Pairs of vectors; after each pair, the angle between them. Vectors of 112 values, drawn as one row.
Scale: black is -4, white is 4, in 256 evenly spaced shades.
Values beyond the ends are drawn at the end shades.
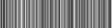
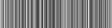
orthogonal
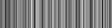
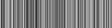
partly opposed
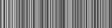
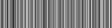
partly opposed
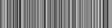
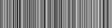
nearly parallel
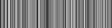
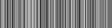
partly aligned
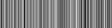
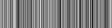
orthogonal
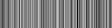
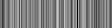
nearly parallel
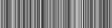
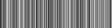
partly opposed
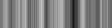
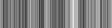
nearly opposite
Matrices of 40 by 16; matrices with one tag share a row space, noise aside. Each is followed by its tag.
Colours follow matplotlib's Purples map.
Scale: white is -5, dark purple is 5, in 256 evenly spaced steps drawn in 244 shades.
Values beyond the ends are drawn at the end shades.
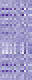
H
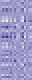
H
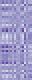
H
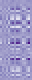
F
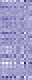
H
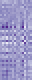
H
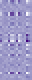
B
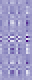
B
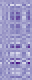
F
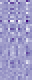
B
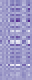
F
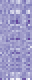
F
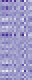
H
